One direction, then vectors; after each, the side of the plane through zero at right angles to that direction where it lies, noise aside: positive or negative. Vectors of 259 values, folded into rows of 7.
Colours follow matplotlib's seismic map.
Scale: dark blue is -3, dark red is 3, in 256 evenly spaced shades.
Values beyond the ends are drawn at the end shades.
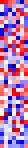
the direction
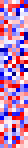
negative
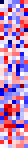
negative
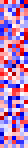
positive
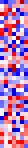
negative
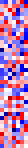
negative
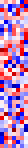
positive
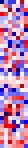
negative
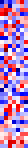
negative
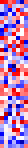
positive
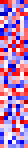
positive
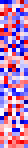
negative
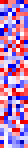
positive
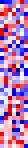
negative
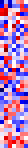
negative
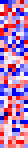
negative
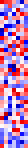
positive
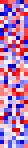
positive
